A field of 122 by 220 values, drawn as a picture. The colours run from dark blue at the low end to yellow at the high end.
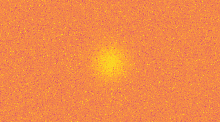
Ninth with the highest average: centre. Slope: none. Average level on the scale: 70%. Bumps: one, in the centre.
